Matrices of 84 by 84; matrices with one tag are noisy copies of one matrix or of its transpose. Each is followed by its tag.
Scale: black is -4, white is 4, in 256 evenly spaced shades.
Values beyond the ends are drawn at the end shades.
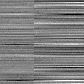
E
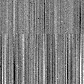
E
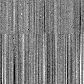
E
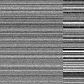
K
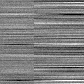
E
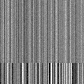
K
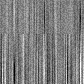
E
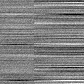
E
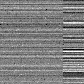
K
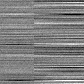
E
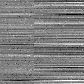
E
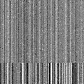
K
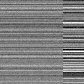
K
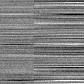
E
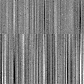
E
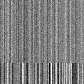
K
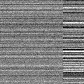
K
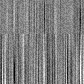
E
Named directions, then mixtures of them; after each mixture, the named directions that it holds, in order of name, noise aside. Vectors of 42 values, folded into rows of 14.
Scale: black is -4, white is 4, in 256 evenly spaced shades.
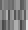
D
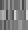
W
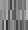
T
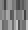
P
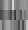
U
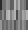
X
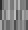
X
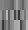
D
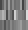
W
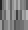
U, X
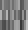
D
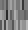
T, W, X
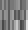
D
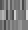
W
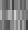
U
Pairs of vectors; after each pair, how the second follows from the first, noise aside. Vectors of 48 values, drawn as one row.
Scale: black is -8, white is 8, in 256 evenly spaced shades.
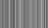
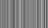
copied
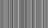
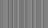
shrunk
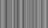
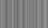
shrunk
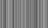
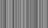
copied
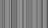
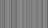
shrunk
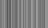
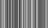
scaled up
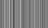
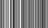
scaled up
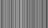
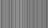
shrunk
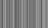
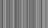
copied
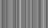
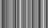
scaled up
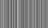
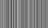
copied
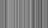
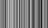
scaled up
